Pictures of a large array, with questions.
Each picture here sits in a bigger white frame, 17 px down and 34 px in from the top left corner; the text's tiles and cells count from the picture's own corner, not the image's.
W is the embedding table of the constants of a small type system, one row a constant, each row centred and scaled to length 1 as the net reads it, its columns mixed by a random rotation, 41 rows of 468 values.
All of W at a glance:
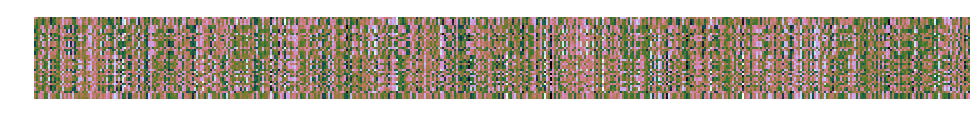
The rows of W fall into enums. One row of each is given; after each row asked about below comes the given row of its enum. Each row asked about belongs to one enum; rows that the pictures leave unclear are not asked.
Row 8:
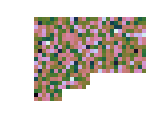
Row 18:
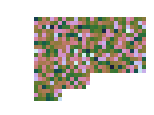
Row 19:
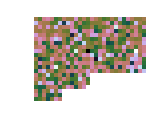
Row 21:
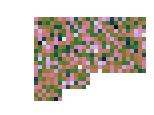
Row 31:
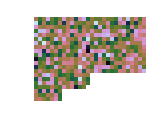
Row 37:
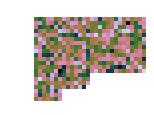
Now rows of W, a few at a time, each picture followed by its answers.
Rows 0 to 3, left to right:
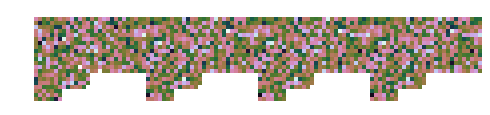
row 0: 21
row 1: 8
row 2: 8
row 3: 8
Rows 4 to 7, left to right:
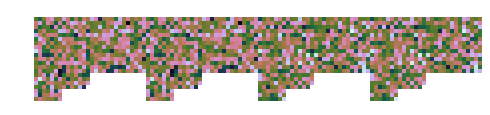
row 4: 37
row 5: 37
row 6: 18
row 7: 18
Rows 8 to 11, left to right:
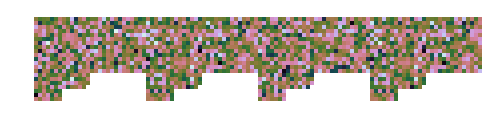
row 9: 31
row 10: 37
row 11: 31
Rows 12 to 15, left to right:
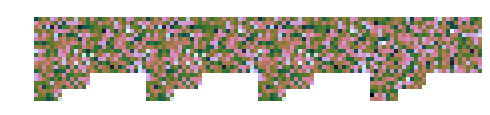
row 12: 18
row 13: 18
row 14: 18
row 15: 8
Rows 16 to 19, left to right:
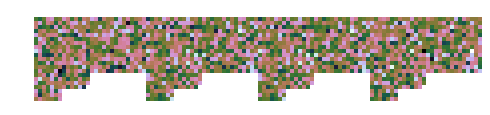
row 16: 37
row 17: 18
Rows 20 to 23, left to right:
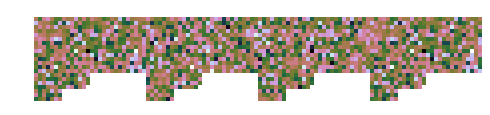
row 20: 19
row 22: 31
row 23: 19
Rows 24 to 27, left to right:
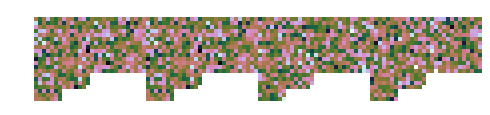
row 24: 31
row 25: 31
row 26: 18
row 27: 21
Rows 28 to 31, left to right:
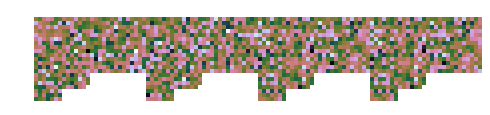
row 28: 19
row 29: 8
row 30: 31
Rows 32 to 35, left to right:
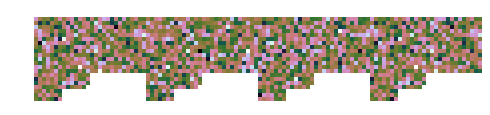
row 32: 21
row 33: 19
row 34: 8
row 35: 21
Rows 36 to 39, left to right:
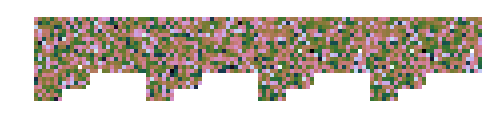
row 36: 21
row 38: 19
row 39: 19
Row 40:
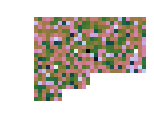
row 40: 19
